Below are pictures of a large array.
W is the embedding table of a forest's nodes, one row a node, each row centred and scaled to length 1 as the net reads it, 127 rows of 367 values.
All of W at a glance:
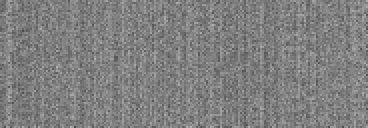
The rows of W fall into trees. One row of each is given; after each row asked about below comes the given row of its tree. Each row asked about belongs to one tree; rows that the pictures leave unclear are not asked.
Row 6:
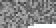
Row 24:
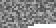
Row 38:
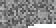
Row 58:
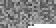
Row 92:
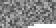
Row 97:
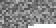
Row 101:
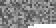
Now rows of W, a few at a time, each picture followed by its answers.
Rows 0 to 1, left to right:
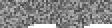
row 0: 6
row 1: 97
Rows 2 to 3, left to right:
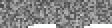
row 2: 24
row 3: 58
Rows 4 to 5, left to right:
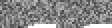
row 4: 92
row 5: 6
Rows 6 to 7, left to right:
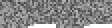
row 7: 101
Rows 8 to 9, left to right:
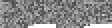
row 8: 6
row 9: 101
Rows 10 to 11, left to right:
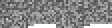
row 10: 97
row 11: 92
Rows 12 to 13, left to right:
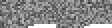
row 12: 101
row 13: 58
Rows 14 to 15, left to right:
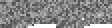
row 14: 38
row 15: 38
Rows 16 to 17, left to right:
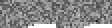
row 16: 92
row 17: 24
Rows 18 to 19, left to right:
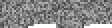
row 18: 101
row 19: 97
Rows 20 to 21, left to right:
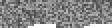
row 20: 101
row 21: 24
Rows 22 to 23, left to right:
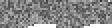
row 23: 92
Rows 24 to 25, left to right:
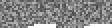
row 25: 24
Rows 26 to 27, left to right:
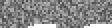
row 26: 101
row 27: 92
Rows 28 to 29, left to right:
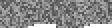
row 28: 92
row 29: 92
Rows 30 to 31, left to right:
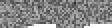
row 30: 6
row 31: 101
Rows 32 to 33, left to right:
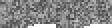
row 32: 38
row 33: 58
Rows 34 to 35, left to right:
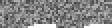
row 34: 6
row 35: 97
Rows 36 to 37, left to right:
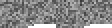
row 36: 38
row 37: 58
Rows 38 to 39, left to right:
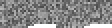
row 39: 24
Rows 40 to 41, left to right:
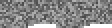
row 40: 97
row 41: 92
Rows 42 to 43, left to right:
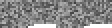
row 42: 58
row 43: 6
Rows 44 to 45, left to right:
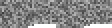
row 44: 101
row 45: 92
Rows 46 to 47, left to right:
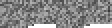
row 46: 38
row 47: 92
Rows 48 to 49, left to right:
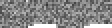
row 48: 97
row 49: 97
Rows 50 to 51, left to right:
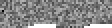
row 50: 92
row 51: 38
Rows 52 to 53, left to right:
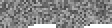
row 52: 58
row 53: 58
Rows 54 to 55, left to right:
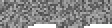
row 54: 58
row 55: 38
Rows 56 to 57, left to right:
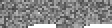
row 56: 97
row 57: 58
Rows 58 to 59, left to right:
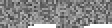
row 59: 6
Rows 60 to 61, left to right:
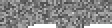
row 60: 58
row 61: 97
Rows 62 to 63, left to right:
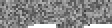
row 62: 101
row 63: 38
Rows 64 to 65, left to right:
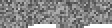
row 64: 97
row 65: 6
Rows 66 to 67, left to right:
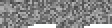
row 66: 6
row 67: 38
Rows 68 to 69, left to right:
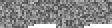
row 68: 92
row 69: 92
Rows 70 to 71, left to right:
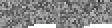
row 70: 38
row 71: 6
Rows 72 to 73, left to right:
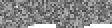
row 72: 6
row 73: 58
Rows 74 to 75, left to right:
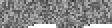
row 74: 58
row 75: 38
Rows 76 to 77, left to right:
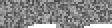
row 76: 6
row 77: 92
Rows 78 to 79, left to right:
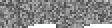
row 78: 101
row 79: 58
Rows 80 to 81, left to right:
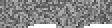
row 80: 58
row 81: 92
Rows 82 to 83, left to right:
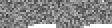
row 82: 97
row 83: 92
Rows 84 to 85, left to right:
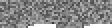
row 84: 58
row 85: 97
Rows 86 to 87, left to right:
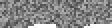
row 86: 38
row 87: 101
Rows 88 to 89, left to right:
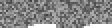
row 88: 97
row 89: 6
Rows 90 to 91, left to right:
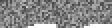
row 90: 92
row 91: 97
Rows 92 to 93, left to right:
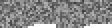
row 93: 6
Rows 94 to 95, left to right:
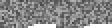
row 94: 24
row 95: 6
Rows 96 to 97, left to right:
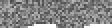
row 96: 6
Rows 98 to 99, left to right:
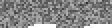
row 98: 58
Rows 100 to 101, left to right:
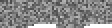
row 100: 92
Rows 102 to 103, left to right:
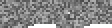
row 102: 38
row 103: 58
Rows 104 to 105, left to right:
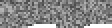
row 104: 6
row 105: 101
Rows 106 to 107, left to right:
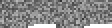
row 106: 97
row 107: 101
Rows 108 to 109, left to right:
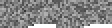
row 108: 38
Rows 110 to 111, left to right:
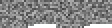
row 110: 97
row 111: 58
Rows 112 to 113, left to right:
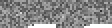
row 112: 92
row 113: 58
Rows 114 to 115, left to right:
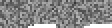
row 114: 101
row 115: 101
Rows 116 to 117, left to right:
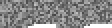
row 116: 6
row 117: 92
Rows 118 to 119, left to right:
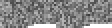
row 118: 6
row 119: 92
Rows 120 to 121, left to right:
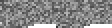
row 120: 92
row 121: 58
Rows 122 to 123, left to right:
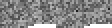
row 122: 58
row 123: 38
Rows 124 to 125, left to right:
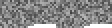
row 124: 101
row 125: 58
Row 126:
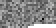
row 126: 24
